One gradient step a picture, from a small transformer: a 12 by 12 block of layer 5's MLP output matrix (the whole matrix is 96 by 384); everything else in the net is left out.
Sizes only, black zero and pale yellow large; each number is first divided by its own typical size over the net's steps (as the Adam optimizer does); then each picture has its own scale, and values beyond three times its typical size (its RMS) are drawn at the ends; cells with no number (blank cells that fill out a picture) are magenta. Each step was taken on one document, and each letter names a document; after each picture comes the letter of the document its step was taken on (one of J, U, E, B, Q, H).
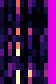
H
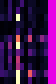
H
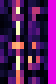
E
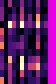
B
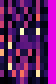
B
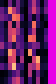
E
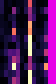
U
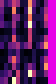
U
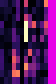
U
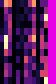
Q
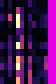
H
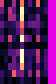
B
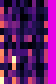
U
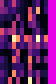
E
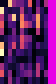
B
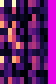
E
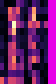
E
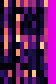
Q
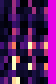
U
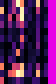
B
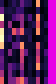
B
